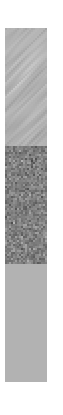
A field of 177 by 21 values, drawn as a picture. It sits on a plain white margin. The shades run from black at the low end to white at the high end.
It is made of 3 by 1 panels. Panel 1,1: high, slanting up to the right, faint in contrast. Panel 2,1: middling, fine-grained. Panel 3,1: high, flat.
